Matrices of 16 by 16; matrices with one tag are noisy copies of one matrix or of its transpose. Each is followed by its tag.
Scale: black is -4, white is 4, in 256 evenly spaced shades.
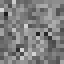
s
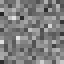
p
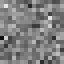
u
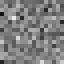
p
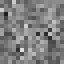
s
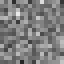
p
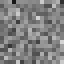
p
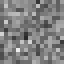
u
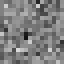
u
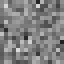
u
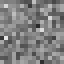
u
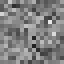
s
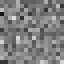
p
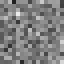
p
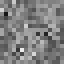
s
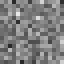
p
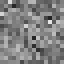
s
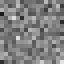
p
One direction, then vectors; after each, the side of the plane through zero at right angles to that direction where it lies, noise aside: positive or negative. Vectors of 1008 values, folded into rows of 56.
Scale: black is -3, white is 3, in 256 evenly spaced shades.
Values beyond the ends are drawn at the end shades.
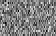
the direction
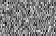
positive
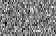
positive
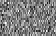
negative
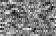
negative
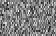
negative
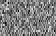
positive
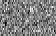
positive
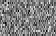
positive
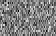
positive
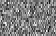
negative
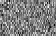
negative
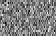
positive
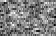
negative
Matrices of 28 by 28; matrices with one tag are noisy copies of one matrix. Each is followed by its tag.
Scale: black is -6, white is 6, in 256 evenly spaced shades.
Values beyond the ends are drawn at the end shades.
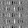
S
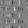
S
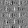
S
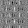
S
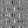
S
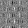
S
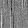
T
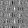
S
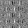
S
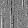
T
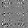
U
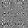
U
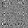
U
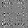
U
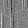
T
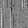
T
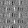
S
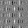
S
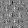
S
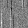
T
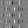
S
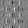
S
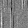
T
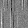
T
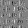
S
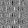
S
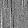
T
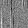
T
